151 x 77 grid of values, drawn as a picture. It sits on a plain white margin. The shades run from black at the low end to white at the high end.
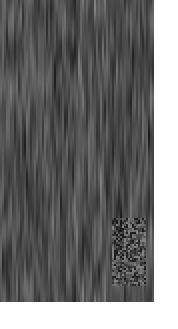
Histogram: bell-shaped. Mirror symmetry: none. Odd patch: rougher, in the bottom right. Roughest part: bottom right. Grain: streaks running down. Average level on the scale: 30%.
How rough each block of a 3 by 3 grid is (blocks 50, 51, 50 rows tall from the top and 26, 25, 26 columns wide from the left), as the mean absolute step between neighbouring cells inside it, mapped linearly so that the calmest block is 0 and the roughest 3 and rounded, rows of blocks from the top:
0 0 0 | 0 0 0 | 0 0 3
